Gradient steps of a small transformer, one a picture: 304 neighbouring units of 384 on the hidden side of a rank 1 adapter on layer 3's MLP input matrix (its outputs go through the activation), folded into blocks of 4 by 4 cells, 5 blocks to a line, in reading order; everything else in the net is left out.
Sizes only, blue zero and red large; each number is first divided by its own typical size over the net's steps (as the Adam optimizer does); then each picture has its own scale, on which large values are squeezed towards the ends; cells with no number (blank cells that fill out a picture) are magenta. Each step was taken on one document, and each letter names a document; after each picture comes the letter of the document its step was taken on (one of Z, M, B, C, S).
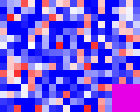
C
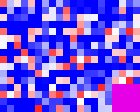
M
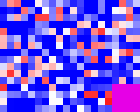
C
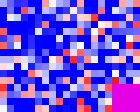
C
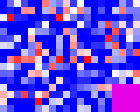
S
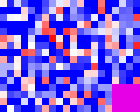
M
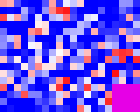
C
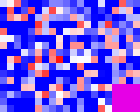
M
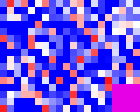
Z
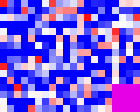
M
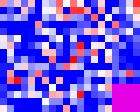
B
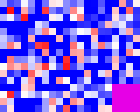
Z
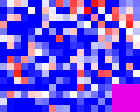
B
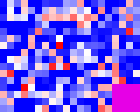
S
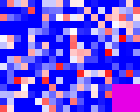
B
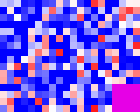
B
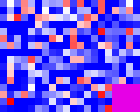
S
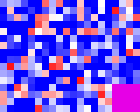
S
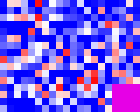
C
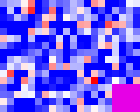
S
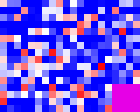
C
